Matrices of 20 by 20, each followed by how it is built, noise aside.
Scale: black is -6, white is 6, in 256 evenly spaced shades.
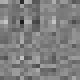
low rank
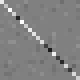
diagonal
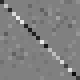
diagonal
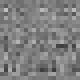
low rank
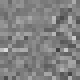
low rank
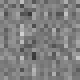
low rank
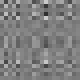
low rank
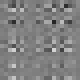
low rank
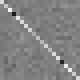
diagonal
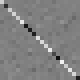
diagonal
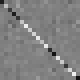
diagonal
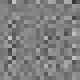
low rank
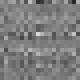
low rank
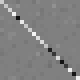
diagonal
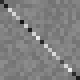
diagonal
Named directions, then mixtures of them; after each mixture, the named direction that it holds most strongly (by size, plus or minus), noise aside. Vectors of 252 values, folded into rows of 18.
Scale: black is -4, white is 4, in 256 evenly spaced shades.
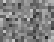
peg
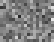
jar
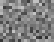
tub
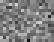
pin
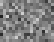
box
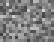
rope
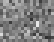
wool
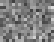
jar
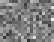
jar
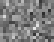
wool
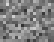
rope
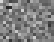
pin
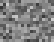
rope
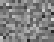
rope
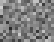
tub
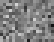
pin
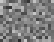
tub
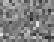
wool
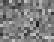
wool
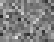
box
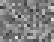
jar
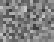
rope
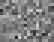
jar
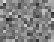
peg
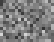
box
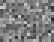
jar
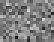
rope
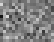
box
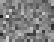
box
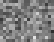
peg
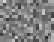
peg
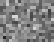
rope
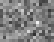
wool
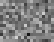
box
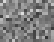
peg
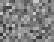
tub
